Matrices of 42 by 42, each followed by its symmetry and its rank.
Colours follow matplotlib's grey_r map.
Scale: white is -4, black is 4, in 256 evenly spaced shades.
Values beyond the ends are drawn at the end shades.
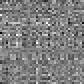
neither, rank five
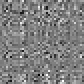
neither, rank five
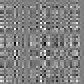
neither, rank two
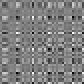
symmetric, rank two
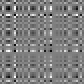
symmetric, rank one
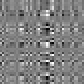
neither, rank two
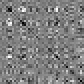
symmetric, rank five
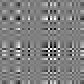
symmetric, rank one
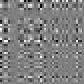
antisymmetric, rank two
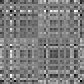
symmetric, rank two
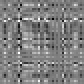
antisymmetric, rank two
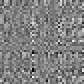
neither, rank five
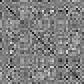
symmetric, rank five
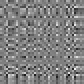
antisymmetric, rank two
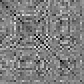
symmetric, rank five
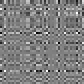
neither, rank two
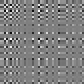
symmetric, rank one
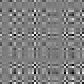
symmetric, rank two
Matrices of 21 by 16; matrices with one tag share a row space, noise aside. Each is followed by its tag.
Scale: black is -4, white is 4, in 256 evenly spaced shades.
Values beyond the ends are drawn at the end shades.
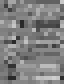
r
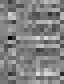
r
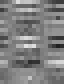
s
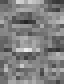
s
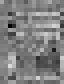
r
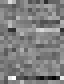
r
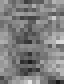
s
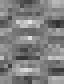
s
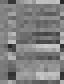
r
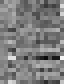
r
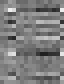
r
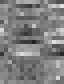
s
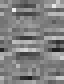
s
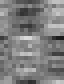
s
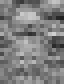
s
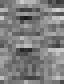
s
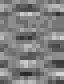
s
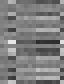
r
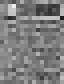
r
